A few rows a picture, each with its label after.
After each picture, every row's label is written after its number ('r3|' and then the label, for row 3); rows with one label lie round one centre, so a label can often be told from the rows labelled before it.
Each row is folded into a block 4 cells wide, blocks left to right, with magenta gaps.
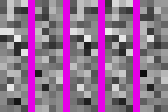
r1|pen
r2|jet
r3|pen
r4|pen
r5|jet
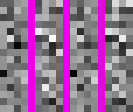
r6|jet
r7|pen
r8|jet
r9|pen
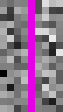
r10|jet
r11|pen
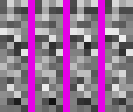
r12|pen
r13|pen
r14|pen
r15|pen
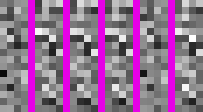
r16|jet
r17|pen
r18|pen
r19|pen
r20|jet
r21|pen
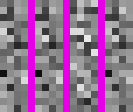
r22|jet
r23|jet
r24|pen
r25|jet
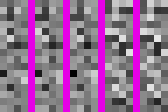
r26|jet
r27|jet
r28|jet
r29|pen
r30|pen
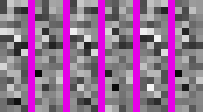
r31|pen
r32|jet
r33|pen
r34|jet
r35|pen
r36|jet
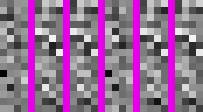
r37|jet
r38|pen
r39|pen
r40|jet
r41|pen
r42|pen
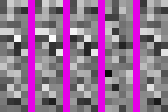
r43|pen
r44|pen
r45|pen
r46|jet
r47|pen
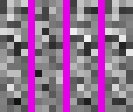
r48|pen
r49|jet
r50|pen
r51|pen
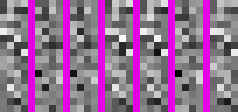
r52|pen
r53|jet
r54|jet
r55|pen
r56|pen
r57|jet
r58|pen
